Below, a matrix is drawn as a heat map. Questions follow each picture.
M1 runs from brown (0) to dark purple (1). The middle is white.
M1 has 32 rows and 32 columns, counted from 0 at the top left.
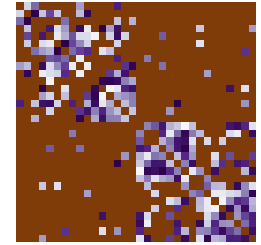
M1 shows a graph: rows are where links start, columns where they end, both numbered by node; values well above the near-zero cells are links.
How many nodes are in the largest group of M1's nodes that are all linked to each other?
7
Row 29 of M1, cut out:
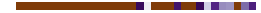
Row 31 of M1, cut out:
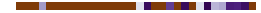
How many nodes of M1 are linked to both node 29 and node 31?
8
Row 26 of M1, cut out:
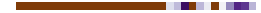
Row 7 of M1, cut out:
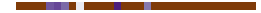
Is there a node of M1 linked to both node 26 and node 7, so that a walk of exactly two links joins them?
no
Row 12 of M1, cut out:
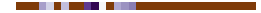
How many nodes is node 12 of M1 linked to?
9
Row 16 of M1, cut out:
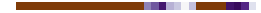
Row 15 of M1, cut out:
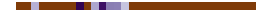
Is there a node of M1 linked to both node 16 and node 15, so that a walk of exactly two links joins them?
no
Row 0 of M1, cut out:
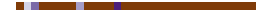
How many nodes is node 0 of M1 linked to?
4
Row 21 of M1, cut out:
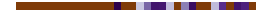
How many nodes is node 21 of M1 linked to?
12
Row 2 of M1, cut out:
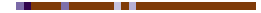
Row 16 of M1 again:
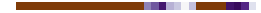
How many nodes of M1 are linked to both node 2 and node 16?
0
